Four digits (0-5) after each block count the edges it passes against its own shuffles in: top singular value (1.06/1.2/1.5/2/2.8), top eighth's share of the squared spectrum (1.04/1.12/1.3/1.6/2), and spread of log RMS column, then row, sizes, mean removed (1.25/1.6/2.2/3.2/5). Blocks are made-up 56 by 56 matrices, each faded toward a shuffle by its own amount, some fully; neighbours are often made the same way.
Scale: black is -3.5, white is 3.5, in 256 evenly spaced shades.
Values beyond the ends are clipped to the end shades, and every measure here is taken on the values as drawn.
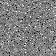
0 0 0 0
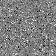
1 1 0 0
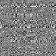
4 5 2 3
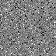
2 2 0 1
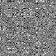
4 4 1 2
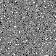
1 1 0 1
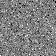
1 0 0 0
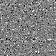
2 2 0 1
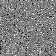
2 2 0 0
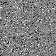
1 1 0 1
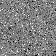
0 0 0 0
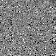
2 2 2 2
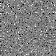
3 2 0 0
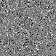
1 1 0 0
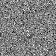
0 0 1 0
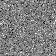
0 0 0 0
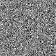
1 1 2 0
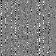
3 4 3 0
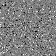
0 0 0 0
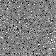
0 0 0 1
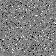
1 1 0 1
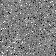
0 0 0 0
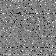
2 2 0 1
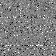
2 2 0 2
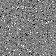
0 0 0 0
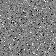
0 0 0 0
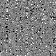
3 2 2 1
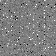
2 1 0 0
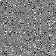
3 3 2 1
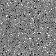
2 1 1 0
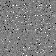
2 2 1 1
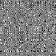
4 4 2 2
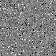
2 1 0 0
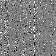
2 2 3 0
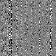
2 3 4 0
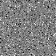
1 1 1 0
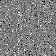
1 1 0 0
